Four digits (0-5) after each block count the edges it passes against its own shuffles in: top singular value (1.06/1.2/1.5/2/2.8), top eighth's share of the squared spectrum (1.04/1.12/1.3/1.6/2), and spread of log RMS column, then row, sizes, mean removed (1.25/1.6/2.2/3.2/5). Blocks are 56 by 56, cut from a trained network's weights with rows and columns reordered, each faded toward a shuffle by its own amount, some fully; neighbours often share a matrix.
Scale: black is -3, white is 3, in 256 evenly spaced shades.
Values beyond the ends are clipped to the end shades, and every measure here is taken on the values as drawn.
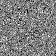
0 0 0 0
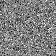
0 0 0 0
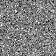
0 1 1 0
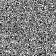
2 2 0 0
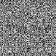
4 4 2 0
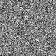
2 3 0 0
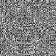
3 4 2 1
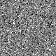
0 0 0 0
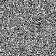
2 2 1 1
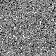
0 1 0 0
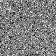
1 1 0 0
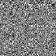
3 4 2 2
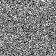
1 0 0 0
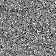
1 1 0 0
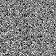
2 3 1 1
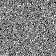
1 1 0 0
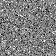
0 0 0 0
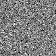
0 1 0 0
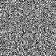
3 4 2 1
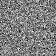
0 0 0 0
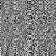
4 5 3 2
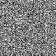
2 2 0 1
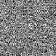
3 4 2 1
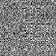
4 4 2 1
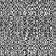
4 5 3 1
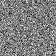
1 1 0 0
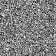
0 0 0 0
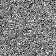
1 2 1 1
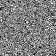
1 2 0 0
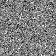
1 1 0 0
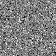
2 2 0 1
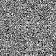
2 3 1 0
